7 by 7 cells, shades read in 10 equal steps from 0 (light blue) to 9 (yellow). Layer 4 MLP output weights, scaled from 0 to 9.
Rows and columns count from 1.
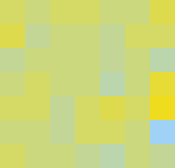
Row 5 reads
6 6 4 6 7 6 9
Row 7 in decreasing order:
6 5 5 5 4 4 3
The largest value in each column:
7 6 6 6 7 6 9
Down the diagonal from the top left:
6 4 5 5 7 5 4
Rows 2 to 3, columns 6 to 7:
6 6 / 5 3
